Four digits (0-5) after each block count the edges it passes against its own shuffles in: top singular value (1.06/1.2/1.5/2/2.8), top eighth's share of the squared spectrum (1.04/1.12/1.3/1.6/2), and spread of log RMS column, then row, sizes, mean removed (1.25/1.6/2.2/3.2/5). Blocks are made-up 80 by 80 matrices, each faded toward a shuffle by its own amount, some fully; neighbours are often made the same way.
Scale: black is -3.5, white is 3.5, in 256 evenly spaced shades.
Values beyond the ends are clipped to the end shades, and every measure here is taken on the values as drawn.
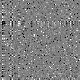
4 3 2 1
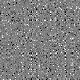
4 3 2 2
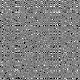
5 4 2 3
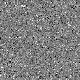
3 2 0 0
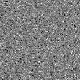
3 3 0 1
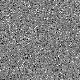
3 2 1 1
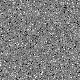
1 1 0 0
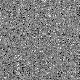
3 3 1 1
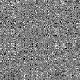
4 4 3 2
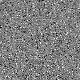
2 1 0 0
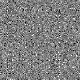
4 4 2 2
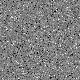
0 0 0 0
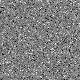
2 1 0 0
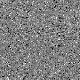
3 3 1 1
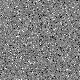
1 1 0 0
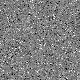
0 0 0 0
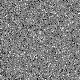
1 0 0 0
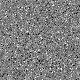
2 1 0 0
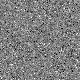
0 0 0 0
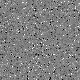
1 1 0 0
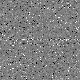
3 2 0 1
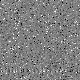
2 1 0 0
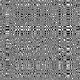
5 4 3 3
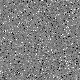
0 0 0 0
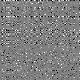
5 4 2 3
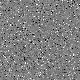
0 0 0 0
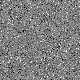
0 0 0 0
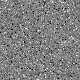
0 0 0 0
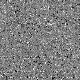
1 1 0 1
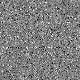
1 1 0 1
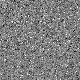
0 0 0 1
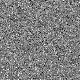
0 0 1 0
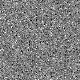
0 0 1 0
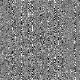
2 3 4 0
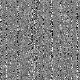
2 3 4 0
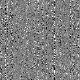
2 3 3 0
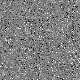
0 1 1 0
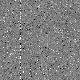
3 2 1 0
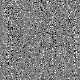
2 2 3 0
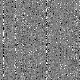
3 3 3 0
